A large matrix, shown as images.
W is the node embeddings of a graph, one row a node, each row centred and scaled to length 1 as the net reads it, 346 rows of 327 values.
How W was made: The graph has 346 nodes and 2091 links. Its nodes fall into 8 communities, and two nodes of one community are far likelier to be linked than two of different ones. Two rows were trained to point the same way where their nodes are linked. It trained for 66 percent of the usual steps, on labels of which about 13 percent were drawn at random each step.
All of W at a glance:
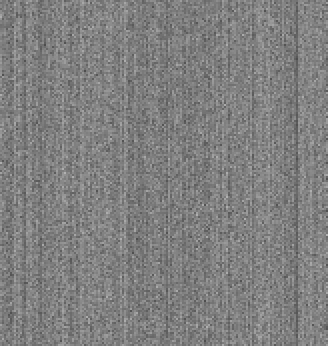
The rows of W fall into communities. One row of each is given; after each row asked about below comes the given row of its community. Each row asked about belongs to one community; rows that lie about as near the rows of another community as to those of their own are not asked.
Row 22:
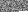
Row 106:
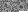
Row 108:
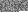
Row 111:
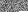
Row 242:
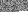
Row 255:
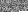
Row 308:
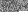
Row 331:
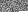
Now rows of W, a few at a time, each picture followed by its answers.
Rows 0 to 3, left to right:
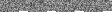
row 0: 308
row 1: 22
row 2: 106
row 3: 331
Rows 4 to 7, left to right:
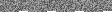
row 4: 108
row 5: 255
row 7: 111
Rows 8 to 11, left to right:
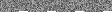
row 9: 108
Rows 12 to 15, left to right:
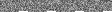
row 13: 106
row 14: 111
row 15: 255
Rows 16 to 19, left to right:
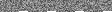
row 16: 111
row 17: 255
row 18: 331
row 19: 22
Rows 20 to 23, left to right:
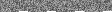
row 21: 22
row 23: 108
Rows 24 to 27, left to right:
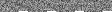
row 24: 111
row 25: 331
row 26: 108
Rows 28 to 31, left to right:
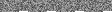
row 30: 108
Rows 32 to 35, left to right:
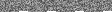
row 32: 111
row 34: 22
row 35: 22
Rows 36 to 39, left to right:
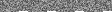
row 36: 108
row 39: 255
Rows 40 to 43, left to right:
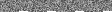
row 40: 255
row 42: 111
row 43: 108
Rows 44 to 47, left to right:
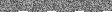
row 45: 242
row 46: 108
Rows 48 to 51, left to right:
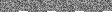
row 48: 242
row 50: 242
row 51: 106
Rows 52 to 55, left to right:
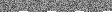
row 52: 308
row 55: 111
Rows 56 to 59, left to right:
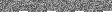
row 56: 331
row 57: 106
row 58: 308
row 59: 255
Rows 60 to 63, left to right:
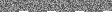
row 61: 255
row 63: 106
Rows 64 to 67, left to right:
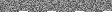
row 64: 108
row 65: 308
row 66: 108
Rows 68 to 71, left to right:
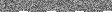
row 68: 111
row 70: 255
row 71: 106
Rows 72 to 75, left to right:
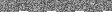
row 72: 242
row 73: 255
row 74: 308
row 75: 22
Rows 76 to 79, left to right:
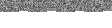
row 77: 242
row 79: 255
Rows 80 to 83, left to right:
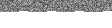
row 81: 111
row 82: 111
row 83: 106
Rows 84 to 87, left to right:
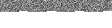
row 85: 22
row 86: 111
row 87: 108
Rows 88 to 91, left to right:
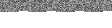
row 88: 108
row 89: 111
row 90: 108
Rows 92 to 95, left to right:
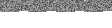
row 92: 108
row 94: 255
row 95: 255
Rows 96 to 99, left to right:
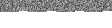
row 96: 106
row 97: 106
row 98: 22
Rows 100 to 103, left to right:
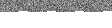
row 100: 111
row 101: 22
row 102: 22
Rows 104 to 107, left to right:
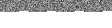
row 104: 331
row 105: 308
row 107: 111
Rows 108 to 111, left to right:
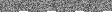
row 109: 242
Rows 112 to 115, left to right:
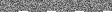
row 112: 22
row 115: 106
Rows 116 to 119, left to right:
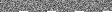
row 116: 242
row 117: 108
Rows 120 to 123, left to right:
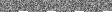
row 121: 108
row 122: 242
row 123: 106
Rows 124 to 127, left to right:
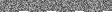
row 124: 111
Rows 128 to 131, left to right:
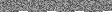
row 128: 111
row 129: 255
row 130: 111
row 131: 22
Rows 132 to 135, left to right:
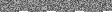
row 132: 255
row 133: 22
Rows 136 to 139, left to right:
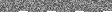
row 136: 108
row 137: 106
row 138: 108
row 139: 331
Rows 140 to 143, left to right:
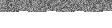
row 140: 242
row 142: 22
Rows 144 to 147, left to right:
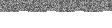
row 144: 242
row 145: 22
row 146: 111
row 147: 242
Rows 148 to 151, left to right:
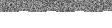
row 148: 242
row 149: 331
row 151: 106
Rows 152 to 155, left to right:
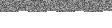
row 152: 108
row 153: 22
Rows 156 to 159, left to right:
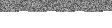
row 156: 255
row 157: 331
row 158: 242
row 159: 22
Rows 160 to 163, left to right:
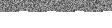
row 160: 308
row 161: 331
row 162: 255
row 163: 22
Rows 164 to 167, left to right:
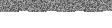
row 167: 308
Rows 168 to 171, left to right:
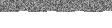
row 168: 106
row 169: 22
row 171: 106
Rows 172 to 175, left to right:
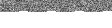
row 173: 108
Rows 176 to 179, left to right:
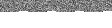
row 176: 308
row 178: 106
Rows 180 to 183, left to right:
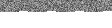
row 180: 108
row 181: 106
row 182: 308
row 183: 331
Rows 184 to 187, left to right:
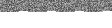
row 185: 106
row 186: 331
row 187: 106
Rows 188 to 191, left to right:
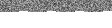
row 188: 308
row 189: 106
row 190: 22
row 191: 308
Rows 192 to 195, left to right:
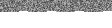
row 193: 108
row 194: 242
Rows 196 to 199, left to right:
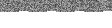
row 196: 242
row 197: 255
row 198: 242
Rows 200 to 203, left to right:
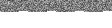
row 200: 331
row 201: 255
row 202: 242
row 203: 111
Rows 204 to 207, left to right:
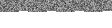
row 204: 111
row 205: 308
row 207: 22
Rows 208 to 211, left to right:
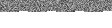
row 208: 108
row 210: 111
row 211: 108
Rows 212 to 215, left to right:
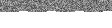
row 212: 22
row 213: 106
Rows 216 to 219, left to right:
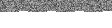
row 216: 108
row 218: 242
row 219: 22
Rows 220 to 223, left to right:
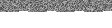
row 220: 331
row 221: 308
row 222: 308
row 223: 255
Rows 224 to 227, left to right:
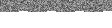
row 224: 22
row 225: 22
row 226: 111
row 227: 22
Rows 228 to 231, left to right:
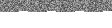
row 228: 111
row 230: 308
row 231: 111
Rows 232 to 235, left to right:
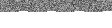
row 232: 108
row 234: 111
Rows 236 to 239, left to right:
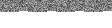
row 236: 331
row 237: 108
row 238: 22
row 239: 242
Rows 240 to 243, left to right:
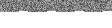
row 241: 308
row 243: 22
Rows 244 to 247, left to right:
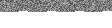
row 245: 308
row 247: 108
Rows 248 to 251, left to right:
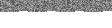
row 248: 22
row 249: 242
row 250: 255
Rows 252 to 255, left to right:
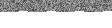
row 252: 106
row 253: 331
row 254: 242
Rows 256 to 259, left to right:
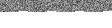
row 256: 22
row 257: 308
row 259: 331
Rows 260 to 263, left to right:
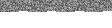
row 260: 22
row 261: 22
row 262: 108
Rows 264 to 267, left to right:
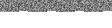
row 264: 111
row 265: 255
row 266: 308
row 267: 106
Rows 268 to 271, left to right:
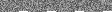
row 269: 242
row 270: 108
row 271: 108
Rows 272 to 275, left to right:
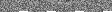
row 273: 22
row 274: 106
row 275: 106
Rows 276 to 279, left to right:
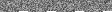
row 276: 331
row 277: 242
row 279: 108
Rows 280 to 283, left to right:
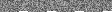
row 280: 331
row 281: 242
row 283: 106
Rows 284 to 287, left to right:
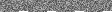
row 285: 108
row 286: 242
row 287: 308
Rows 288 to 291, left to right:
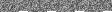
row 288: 308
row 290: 108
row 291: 106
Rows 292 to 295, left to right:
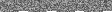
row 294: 255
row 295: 255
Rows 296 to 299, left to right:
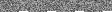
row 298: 108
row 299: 22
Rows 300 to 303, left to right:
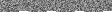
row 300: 242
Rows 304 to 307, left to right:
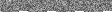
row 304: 22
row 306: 22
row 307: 242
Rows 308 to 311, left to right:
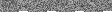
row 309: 22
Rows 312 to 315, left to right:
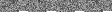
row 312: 308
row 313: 22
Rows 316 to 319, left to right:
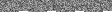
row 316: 331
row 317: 242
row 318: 108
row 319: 106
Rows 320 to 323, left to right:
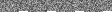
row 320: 331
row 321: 308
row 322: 242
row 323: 331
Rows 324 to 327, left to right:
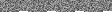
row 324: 111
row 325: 111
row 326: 108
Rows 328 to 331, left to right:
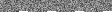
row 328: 111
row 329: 331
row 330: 106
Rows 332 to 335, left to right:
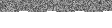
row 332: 108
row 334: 255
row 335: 255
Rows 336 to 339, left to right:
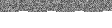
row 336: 255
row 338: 22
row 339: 106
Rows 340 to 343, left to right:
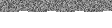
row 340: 255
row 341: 331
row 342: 108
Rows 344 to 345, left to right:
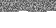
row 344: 106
